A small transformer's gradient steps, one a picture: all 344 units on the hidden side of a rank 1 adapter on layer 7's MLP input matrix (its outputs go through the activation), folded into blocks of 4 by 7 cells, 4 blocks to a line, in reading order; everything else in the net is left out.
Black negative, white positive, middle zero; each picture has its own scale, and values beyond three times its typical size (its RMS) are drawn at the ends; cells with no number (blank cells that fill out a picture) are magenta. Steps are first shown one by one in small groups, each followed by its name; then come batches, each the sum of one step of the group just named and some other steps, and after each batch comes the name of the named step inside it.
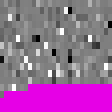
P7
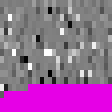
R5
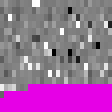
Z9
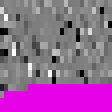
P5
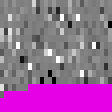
R5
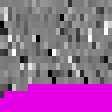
P5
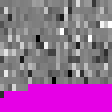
P7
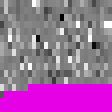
Z9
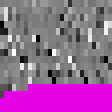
P5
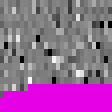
P7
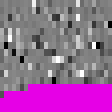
P7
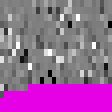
R5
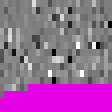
P7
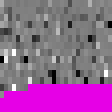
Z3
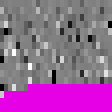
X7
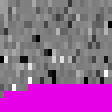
Z3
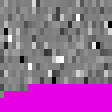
X7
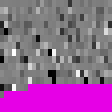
X7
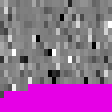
Z3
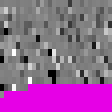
X7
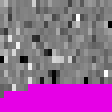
Z3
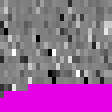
X7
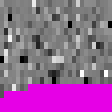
Z3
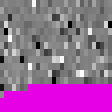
X7
